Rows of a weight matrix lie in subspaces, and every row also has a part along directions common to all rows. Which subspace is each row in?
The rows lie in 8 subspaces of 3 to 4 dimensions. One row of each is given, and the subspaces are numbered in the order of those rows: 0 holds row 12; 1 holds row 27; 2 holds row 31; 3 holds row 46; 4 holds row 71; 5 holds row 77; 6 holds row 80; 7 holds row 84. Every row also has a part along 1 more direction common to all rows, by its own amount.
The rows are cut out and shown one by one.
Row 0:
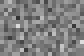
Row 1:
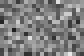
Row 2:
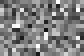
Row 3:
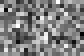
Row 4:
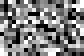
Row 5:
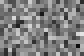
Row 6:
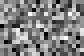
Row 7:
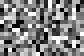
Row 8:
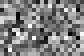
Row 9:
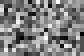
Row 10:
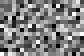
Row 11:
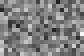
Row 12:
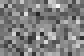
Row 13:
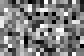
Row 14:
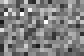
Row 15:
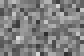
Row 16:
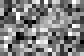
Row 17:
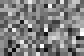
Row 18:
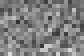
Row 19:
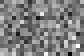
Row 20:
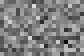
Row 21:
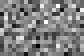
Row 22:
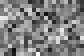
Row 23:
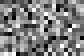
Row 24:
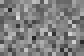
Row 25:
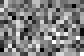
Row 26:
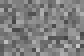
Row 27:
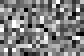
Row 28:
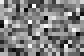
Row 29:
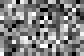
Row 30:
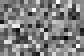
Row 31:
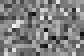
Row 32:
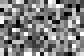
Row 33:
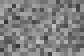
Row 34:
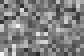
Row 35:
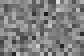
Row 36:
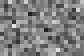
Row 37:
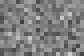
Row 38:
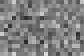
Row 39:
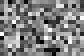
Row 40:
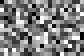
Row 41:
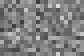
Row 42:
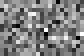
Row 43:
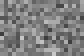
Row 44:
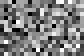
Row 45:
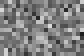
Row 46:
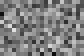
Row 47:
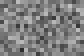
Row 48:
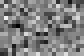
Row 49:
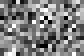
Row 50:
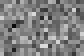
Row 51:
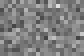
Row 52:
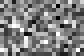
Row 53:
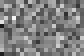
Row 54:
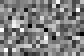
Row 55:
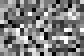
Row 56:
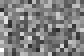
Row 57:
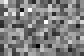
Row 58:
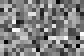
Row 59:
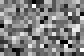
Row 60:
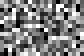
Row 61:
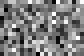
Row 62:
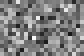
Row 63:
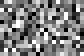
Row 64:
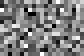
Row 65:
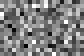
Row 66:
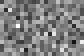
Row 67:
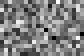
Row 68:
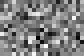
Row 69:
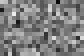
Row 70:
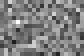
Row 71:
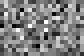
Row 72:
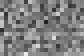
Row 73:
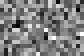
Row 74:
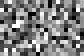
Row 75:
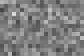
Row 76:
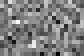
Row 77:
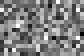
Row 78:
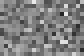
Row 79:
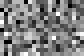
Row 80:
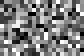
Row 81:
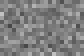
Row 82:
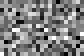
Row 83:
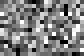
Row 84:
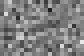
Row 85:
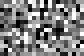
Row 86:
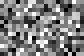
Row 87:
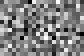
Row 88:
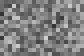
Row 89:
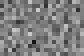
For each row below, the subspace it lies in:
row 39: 5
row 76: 3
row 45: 6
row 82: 1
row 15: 4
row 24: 7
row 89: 3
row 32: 0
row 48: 1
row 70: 3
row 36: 5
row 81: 3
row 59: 6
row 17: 3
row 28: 6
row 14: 4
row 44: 1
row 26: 1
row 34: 1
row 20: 6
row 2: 4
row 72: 4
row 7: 3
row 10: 1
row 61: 2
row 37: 0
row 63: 5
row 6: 6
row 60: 2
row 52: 1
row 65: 3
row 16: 7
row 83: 6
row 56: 5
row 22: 2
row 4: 5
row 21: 4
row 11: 5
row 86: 7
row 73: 0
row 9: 7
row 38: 0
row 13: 2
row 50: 2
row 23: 2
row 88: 5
